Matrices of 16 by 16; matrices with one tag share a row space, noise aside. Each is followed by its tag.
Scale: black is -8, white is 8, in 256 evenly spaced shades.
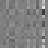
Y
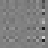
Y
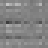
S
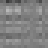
S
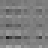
S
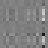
Y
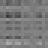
S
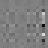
Y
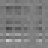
S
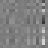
Y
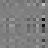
Y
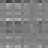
S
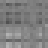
S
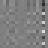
Y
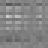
S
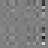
Y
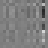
Y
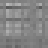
S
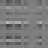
S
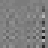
Y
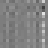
Y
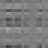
S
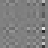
Y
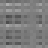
S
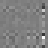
Y
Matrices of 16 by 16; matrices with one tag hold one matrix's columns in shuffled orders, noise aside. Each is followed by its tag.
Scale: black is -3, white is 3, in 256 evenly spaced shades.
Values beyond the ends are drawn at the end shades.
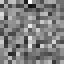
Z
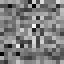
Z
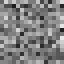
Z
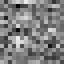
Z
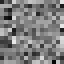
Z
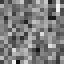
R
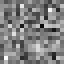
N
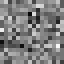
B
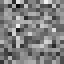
Z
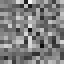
Z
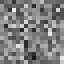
N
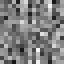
R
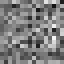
Z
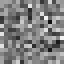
B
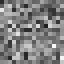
N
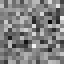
B
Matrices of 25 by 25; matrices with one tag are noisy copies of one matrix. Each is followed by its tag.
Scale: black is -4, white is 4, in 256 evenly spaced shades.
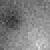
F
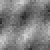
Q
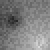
F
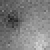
F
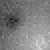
F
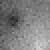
F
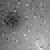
F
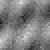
Q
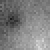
F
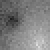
F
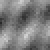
Q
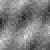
Q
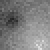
F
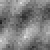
Q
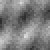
Q
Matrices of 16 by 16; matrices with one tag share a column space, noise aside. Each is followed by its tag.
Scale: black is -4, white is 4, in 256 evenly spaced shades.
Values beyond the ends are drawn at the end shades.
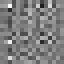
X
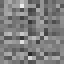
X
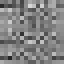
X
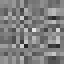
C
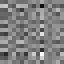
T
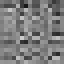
X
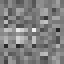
C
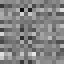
T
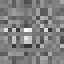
C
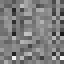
X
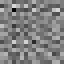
T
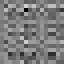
T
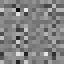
T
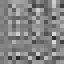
X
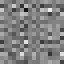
T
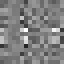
C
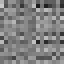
X
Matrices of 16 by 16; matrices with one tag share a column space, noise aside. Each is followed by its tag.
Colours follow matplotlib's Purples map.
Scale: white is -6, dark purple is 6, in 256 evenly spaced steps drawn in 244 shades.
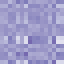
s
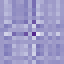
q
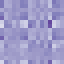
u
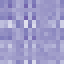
u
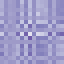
q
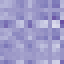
u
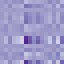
s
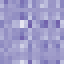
u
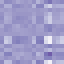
s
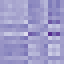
q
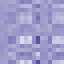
s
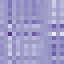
q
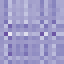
q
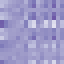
u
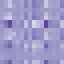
u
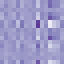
u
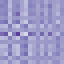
q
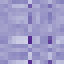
s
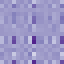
s
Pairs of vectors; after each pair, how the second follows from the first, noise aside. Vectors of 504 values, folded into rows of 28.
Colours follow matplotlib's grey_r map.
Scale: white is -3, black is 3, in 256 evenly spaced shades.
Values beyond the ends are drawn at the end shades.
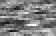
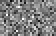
shuffled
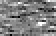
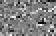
sign-scrambled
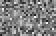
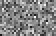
sign-scrambled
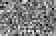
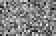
sign-scrambled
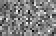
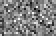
shuffled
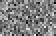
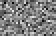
shuffled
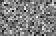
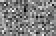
sign-scrambled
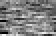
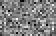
shuffled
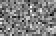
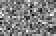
negated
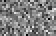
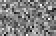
negated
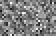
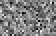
negated
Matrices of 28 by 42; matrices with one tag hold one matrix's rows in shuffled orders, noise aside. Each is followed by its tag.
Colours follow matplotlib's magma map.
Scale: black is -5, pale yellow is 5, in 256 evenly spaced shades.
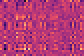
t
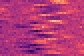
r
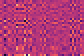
t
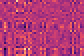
t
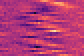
r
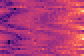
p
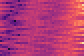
p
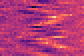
r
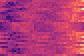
p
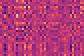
t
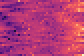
p
